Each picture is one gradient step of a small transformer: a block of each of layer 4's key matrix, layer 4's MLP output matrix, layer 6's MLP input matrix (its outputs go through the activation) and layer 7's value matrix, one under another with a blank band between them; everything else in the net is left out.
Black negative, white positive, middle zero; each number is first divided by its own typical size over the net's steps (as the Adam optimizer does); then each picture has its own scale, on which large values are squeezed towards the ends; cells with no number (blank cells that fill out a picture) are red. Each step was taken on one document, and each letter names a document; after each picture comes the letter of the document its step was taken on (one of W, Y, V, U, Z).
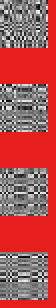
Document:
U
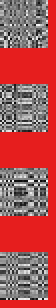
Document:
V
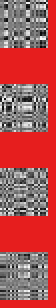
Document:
V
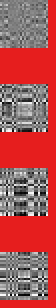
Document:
V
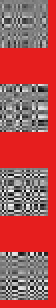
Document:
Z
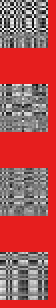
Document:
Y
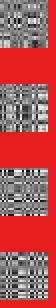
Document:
Z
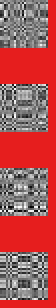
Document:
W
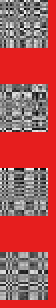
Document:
Y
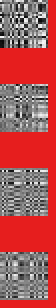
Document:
Z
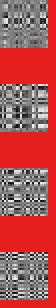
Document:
Z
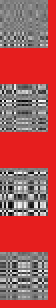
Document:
W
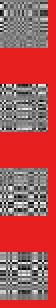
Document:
W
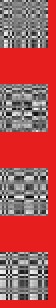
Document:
Y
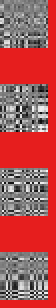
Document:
Z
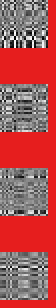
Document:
U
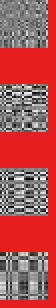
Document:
Y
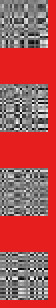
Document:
Z
